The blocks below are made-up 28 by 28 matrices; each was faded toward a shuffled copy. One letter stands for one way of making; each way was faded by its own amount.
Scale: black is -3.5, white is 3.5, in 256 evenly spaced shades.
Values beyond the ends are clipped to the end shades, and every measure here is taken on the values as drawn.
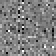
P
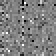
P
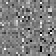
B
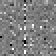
B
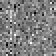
P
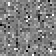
P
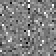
P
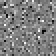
P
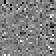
B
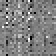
B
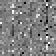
P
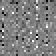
B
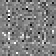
B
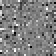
P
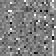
P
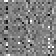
B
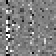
B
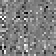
B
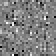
B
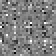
B
